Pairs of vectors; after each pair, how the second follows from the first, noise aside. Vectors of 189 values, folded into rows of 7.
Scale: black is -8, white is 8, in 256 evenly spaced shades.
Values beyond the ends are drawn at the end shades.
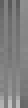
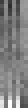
scaled up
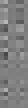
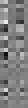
scaled up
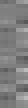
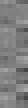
negated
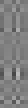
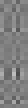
negated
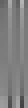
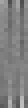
negated
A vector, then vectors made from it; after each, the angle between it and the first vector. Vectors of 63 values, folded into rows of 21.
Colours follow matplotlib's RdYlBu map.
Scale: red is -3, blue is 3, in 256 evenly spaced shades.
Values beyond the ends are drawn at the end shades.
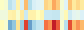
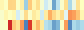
nearly opposite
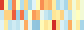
partly aligned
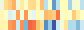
nearly opposite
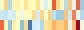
partly aligned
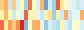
partly opposed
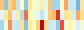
partly opposed
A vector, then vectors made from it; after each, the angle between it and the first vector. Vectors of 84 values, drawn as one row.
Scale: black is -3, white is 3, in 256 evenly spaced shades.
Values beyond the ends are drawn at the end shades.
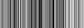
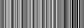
partly opposed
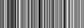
partly aligned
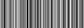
orthogonal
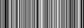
partly opposed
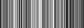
nearly opposite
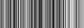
nearly parallel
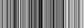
nearly parallel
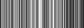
nearly opposite
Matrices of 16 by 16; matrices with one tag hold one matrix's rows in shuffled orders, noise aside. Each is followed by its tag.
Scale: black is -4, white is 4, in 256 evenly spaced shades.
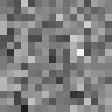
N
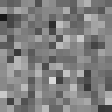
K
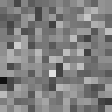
K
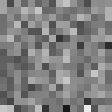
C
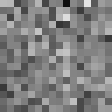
C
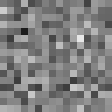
N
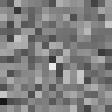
K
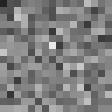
K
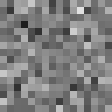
N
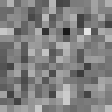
C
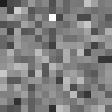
K
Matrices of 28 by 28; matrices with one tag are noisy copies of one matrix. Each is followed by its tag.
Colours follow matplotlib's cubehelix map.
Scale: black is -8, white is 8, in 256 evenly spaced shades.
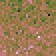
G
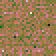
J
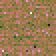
J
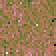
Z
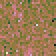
Z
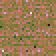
J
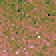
G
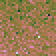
G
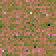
J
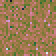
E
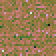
J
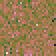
Z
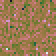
E
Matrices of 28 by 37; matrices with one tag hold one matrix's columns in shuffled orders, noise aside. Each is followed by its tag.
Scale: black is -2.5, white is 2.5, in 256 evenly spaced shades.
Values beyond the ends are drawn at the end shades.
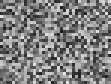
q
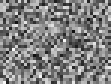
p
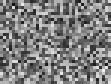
p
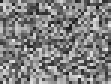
p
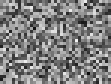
p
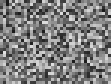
q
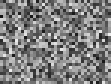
q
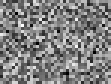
q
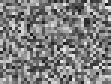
p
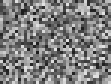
p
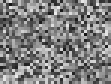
p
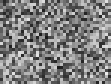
q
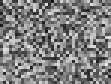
q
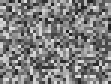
p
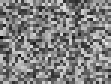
q
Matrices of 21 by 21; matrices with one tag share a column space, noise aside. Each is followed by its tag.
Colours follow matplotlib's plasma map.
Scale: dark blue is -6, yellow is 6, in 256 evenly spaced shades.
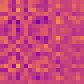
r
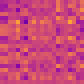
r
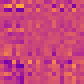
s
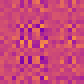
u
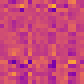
s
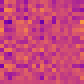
r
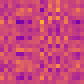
r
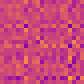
u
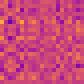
r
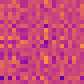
u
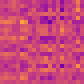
r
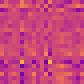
s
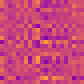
u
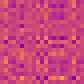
u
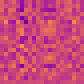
r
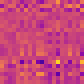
s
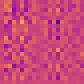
r
